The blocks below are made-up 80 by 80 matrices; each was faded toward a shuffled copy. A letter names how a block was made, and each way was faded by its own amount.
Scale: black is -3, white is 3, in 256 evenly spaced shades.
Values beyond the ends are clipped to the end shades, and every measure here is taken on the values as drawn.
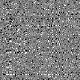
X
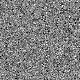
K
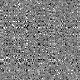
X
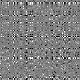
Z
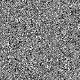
K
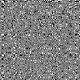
X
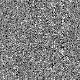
K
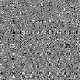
X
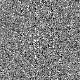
K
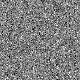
K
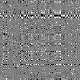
Z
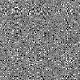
X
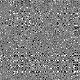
X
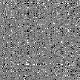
X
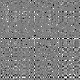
Z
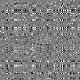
Z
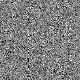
K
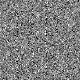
K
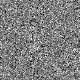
K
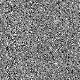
K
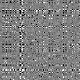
Z
